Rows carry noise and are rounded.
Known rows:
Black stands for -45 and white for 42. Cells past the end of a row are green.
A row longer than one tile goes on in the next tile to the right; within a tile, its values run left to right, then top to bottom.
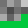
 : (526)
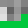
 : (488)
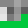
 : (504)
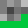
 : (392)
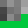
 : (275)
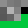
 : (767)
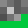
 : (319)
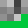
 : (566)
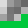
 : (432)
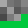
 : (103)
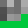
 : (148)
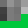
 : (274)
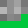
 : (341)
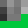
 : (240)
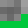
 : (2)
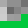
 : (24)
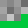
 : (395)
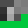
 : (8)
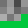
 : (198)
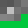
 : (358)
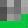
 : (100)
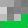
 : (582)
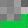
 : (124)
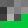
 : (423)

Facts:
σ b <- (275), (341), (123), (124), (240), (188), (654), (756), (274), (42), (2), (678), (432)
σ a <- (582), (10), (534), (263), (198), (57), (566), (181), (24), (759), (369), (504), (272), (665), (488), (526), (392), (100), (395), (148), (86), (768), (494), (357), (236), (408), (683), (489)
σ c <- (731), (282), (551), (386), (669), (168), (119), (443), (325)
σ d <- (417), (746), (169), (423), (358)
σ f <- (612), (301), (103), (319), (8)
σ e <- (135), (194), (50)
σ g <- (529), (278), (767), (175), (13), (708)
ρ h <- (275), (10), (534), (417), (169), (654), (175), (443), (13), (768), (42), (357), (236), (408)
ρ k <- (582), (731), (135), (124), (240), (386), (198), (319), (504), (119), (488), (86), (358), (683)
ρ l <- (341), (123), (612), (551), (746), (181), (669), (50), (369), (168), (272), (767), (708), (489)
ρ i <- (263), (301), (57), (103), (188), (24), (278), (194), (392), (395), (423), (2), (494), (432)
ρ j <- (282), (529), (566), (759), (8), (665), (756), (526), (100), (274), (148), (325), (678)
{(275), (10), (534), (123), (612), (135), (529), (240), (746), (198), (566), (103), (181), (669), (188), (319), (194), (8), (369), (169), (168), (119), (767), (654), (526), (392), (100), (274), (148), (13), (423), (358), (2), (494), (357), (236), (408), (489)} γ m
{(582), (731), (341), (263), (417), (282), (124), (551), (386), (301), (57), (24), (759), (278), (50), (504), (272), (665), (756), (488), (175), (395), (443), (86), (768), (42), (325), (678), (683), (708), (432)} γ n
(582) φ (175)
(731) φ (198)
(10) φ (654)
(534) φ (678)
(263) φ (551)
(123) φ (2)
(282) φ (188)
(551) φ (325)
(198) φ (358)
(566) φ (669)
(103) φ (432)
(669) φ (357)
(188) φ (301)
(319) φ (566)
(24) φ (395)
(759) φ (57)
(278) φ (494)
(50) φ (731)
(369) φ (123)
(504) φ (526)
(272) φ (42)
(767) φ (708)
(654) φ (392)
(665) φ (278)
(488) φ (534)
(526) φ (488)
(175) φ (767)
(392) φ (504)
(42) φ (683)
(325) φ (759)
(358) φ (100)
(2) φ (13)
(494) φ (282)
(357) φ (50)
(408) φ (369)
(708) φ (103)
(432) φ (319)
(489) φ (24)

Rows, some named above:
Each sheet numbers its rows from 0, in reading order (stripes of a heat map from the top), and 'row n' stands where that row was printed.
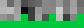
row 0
(708)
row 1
(169)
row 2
(551)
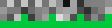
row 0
(369)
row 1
(181)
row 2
(278)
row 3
(194)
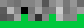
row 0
(767)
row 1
(669)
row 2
(42)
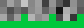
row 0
(526)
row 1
(357)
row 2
(13)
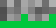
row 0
(100)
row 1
(494)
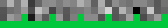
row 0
(236)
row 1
(612)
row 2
(654)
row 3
(443)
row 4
(767)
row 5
(319)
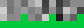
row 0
(42)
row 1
(566)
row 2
(612)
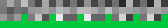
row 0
(534)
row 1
(417)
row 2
(731)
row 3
(731)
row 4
(301)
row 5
(301)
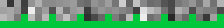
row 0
(175)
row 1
(272)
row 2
(768)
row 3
(168)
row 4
(489)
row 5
(50)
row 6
(746)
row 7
(123)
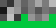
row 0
(13)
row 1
(534)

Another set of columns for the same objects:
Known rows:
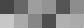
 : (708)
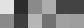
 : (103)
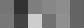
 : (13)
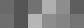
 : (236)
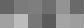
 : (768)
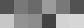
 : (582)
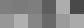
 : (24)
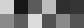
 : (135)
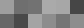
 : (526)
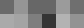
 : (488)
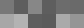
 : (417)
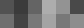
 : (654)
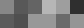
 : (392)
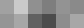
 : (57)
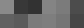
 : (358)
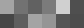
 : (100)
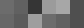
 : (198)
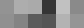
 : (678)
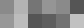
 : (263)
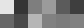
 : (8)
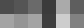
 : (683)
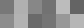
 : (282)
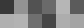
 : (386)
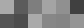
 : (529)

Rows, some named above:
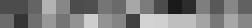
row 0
(654)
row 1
(582)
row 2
(272)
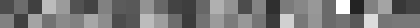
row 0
(119)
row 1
(124)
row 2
(654)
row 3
(13)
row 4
(194)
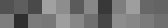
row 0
(240)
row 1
(169)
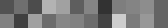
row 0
(119)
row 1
(13)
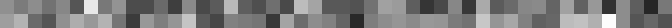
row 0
(278)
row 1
(301)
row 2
(731)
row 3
(119)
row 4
(275)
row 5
(42)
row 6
(432)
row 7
(50)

